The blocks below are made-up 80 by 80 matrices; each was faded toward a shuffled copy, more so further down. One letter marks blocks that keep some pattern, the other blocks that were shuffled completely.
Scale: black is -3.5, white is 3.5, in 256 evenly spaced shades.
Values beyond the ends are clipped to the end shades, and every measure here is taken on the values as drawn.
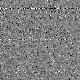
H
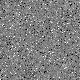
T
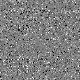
H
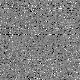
H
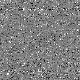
H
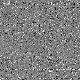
H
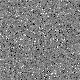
T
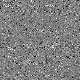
H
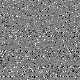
H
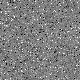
T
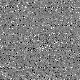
H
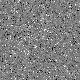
T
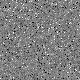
T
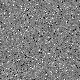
T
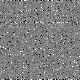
H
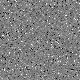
T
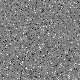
T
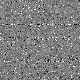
H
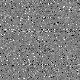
H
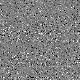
H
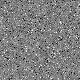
T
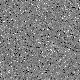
T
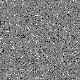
H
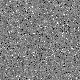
T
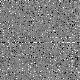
H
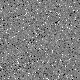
T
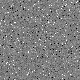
T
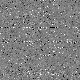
H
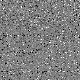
H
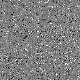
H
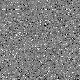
H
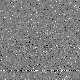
H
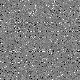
H
